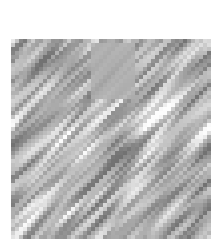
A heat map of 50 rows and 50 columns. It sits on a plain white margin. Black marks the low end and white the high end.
An odd patch, calmer than its surroundings, sits in the top middle. No overall slope runs across the table. Streaks slant up to the right. The top middle is the calmest part. No single row or column stands out from its neighbours.
